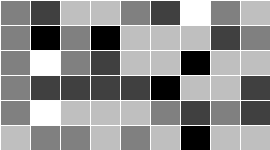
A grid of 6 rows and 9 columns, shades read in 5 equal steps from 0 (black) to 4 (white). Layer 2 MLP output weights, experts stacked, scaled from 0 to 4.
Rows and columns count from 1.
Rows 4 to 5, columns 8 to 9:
3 1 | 2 1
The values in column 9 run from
1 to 3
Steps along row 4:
down same same same down up same down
